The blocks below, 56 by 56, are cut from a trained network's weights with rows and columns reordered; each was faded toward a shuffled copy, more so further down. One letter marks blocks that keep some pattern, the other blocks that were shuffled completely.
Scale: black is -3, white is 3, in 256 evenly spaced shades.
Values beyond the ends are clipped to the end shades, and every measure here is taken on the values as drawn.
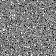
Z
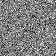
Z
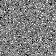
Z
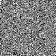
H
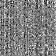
H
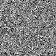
H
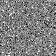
Z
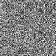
H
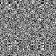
H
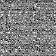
H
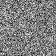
Z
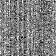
H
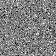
Z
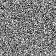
Z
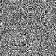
H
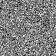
Z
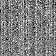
H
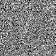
H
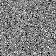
Z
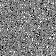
Z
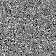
Z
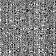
H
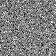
Z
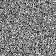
Z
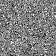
Z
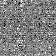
H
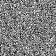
Z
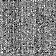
H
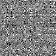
H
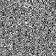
H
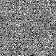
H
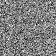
Z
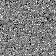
Z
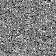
Z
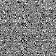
H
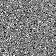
Z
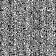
H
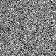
H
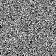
Z
